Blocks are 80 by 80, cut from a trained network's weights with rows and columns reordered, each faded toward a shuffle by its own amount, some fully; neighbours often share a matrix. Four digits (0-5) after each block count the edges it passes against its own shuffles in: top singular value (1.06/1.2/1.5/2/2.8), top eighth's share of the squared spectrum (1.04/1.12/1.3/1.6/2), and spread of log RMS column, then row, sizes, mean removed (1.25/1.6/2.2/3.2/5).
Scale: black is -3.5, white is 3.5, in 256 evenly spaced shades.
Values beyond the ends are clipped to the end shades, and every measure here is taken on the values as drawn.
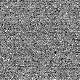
2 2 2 0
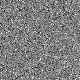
0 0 0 0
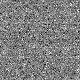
1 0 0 0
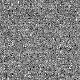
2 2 2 0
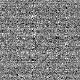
3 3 2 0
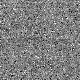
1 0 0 0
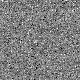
0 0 0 0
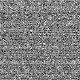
3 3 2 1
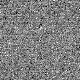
1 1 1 0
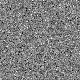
0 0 0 0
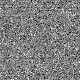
1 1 0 0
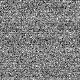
2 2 1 0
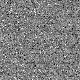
1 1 0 0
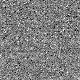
0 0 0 0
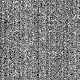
3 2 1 1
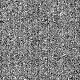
2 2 0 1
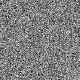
2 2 0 0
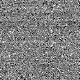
2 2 2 0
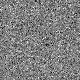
0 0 0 0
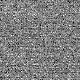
2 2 2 0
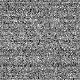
3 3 2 0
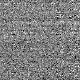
2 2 2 0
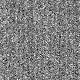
2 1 0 0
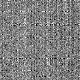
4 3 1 3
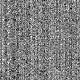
3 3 1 2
